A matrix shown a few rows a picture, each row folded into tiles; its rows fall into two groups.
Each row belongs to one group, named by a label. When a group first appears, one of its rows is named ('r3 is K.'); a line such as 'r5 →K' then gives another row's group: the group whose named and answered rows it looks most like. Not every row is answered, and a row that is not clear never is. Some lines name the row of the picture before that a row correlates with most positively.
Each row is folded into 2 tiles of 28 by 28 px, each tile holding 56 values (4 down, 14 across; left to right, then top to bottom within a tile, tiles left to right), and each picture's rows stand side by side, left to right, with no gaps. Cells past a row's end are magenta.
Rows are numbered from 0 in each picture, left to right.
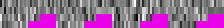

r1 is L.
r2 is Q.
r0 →Q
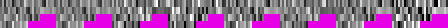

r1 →L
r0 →L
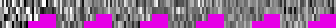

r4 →L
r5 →Q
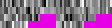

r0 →L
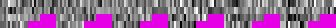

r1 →L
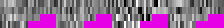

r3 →Q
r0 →Q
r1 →Q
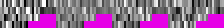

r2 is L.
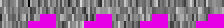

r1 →L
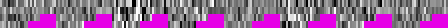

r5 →Q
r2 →Q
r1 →L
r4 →Q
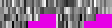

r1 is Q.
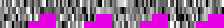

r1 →L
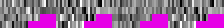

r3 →L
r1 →L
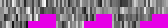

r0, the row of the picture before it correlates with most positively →0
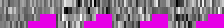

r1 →Q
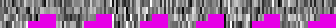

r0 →L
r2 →Q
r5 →Q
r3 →Q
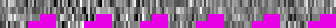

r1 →L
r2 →Q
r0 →Q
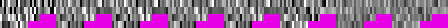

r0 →Q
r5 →L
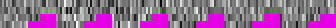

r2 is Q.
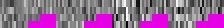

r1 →L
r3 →Q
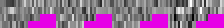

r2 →L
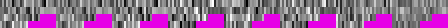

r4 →Q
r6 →Q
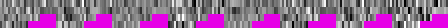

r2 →L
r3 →Q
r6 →Q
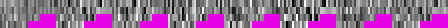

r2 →Q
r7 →L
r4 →Q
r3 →Q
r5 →L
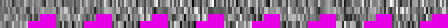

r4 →L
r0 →L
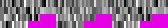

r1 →Q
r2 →L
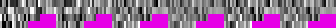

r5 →L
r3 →L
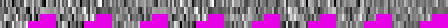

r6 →Q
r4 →Q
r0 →L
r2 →L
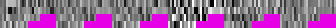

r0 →Q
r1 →L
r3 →L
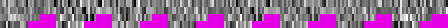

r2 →Q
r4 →L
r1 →L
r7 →Q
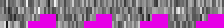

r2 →L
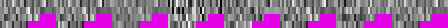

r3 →Q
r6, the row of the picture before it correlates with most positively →3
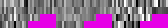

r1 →Q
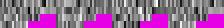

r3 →L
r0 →L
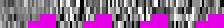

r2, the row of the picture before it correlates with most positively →2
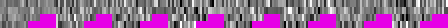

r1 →Q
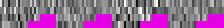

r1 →Q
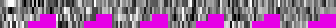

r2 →Q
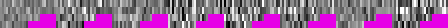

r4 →Q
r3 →Q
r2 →Q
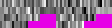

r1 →L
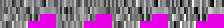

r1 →Q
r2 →L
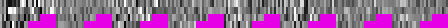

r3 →L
